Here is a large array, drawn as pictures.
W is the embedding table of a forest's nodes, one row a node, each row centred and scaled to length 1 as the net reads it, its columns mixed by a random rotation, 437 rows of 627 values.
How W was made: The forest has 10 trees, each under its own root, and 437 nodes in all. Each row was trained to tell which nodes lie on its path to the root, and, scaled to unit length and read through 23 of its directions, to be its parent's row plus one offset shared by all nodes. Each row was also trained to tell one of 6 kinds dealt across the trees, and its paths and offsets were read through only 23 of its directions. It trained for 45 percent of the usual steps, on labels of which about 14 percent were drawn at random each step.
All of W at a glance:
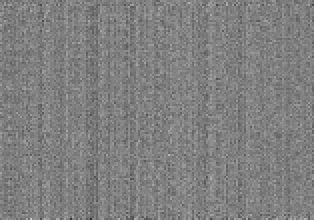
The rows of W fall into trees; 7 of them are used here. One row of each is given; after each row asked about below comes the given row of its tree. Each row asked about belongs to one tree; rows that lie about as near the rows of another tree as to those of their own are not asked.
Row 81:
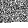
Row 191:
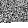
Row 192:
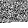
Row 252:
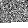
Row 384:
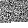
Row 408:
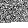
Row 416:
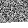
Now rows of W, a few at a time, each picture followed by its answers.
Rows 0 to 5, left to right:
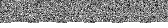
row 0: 416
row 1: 252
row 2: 408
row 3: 191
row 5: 191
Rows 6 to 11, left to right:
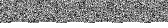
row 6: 191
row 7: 252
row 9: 191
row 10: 191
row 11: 191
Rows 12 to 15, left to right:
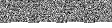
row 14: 416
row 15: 192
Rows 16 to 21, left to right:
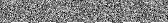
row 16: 192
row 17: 192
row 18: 384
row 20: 252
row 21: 192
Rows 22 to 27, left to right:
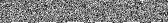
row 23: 416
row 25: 192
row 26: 81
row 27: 384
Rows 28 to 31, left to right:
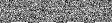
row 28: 81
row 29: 192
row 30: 416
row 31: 384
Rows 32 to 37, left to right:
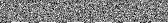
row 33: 81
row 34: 191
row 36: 191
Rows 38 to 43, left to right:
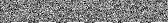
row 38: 416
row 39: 252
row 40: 408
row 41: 408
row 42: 191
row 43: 191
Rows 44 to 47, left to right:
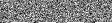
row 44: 192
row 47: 191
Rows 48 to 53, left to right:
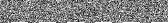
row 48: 192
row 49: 252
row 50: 384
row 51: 408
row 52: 192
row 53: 416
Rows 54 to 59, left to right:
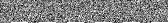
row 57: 192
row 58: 408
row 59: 416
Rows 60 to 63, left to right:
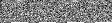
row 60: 416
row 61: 81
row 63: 416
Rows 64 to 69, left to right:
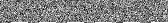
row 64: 191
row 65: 416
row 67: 192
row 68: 191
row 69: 408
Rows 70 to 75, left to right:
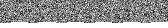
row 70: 191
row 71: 81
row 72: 192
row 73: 416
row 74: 416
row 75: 384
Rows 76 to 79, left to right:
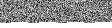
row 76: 191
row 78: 408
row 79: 384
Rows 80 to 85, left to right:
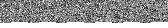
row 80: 416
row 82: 252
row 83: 408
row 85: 408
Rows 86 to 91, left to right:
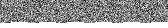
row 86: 191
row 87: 252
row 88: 191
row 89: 416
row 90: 81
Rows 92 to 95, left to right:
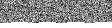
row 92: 416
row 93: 191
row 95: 384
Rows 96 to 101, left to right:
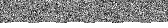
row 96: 81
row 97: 192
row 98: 191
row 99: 384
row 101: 384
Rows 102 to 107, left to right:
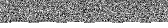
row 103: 81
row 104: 384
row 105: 416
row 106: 191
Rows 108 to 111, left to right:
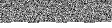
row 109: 416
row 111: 191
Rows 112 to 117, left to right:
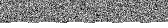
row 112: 191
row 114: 191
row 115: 191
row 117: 384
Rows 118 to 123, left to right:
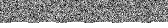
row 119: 192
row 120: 191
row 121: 81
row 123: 408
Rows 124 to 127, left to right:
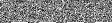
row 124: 191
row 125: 192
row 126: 416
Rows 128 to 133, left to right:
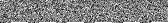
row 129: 416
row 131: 416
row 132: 191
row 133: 416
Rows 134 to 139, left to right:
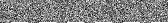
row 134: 192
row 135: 408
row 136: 416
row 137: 384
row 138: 408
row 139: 416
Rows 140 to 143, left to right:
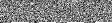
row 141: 191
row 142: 416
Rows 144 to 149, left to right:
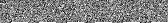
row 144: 192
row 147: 408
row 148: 191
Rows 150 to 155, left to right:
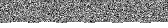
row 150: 416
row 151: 81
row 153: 191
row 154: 416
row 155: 416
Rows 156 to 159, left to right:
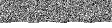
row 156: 191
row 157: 192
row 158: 191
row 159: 191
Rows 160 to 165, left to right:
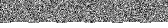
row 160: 192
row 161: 192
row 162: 191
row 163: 191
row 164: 384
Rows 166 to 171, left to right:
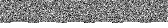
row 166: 191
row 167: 252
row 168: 191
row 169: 252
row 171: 191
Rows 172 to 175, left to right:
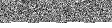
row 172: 384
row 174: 408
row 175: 416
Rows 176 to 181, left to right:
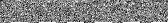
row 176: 416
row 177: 408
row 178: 408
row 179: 252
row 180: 191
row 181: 81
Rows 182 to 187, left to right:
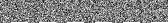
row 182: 384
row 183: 416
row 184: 408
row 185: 416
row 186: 384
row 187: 81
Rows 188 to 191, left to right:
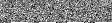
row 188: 252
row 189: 191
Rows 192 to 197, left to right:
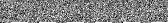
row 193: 416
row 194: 191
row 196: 416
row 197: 81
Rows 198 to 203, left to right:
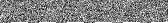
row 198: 191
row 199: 416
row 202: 192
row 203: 384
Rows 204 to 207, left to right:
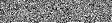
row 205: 191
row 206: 408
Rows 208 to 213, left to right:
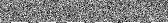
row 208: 416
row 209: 384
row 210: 408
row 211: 81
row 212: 191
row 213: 416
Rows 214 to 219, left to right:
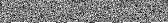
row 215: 191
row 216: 384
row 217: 191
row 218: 252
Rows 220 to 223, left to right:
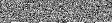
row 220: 416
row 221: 192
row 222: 191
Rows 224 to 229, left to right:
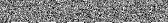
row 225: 384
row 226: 384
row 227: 416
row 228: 192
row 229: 192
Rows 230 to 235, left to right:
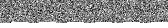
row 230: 416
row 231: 408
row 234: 81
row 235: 416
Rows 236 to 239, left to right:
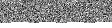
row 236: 384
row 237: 191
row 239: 81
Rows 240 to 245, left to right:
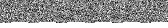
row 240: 81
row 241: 416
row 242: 192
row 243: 408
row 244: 192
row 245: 192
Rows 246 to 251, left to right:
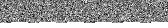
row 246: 191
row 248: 416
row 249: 191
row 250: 416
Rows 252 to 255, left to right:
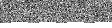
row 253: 81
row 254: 252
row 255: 408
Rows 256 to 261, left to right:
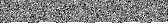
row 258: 416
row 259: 191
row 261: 384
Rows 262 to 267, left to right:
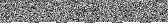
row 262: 416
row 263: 191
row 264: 384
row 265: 408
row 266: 408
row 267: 191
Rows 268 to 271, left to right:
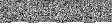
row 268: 191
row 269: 384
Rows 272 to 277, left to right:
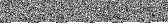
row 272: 252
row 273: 191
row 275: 191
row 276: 192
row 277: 191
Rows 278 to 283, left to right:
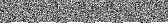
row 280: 81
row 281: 416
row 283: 384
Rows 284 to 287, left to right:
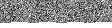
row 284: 408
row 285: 408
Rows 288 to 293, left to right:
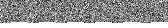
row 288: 408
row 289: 191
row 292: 81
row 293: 408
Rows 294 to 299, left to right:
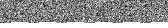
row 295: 384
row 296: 191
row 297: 192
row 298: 408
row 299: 416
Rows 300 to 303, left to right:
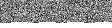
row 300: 252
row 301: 191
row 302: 252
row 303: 192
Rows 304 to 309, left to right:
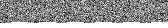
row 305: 191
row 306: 408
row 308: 191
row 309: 384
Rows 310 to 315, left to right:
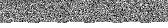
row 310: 384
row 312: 408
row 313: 252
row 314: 408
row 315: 408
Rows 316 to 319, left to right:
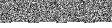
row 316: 192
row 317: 252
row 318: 384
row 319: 81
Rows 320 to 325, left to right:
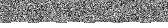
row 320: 408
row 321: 408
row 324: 191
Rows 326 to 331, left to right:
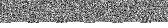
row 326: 191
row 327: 252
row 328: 416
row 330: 408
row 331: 416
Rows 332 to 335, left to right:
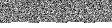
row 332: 252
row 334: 416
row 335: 416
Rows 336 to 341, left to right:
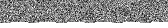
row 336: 192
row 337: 416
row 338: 416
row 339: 192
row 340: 408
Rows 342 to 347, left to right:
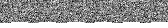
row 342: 252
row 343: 408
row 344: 191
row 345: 408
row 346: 252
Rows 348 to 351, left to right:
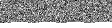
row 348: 252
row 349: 416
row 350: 191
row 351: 416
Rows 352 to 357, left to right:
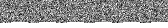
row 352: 81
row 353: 81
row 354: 81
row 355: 191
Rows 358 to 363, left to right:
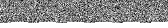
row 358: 416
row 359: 416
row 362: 191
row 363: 416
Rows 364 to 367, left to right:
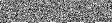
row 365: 416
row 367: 416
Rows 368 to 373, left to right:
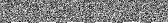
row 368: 252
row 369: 252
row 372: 191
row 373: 191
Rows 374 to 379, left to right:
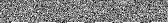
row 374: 416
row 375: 416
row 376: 191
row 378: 192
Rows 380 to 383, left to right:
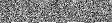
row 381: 416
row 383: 408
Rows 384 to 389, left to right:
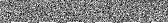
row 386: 408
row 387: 81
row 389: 416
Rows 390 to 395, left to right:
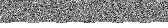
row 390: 191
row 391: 416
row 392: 192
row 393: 252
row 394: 416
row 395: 416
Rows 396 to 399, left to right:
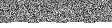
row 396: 416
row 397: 416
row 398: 384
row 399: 416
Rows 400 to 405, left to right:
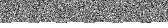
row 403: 192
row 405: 252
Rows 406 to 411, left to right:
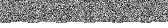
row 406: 408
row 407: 192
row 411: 408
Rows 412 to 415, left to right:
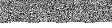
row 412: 384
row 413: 81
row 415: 81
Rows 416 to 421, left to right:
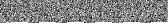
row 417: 416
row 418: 191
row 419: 416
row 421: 191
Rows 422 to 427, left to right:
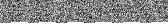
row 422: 408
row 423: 408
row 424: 384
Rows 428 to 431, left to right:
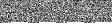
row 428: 81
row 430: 192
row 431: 416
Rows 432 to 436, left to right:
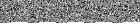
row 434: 416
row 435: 192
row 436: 408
